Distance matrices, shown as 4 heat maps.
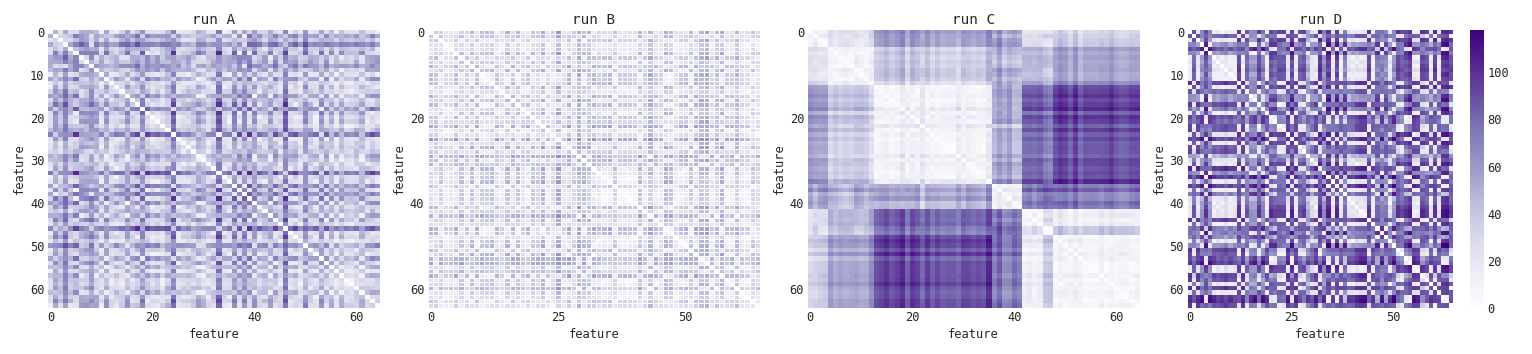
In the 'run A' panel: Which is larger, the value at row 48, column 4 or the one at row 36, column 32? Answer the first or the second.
the second
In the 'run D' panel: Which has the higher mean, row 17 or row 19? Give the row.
17
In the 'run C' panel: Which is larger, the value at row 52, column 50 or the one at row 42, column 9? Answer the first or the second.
the second
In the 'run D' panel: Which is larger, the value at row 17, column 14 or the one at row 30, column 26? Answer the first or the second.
the second
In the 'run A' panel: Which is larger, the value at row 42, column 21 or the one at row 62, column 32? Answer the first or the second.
the second
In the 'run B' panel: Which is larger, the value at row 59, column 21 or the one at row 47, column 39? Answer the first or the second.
the second
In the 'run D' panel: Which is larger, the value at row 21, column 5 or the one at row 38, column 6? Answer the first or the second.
the first
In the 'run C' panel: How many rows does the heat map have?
65
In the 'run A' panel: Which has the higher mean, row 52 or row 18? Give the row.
18
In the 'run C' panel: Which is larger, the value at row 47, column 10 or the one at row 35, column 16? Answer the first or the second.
the first
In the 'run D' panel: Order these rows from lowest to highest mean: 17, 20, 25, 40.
40, 17, 20, 25
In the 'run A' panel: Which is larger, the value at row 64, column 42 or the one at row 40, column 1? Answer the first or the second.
the second
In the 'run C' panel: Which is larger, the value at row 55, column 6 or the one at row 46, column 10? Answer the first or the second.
the first
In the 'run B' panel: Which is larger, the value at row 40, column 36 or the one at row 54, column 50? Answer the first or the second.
the second
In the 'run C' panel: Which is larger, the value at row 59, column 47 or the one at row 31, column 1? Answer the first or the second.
the second
